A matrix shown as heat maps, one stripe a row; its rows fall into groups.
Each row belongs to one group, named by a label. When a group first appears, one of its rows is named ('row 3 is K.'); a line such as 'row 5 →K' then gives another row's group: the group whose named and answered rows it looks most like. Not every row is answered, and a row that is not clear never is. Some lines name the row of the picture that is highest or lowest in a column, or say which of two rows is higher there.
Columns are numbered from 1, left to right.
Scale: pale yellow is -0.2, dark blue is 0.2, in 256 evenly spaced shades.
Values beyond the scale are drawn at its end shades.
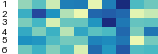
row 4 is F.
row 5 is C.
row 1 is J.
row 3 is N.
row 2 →C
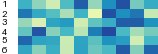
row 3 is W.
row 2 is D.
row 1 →J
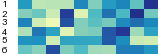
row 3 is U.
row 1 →F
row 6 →W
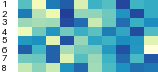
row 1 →W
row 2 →U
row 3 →J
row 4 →W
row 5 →U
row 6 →D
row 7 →F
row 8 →J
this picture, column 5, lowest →1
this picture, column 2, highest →5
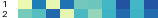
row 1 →J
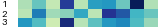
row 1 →U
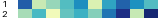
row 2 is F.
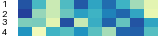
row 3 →U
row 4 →W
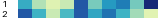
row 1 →F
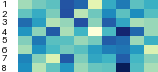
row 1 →J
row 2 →U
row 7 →U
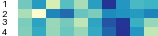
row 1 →N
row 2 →W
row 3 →N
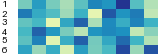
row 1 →N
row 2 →D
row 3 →J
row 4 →C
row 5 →J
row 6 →F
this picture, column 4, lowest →6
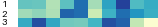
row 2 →J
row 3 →C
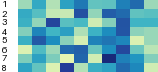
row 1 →J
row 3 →W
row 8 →U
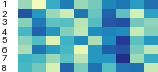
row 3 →N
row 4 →C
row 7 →N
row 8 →U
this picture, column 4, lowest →2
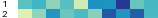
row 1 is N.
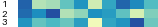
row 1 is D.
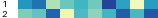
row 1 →C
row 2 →F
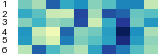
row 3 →J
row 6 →N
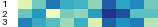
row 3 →D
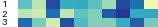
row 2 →W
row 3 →U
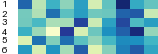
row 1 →D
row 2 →W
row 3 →J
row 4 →U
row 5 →J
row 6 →W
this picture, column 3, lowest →4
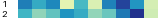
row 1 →D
